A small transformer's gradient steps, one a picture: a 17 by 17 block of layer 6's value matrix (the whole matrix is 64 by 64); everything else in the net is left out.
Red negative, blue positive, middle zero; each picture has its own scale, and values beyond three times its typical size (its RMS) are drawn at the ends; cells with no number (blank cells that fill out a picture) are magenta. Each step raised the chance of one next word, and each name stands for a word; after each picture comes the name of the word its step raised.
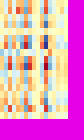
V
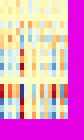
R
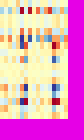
V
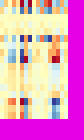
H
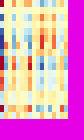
V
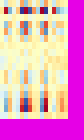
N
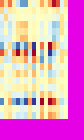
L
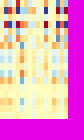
N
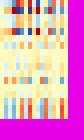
N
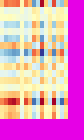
L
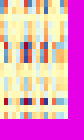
L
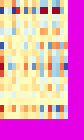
N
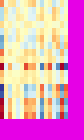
R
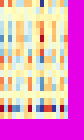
V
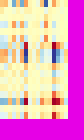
L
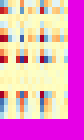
H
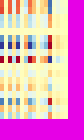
V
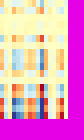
R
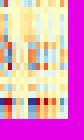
L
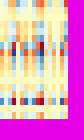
L
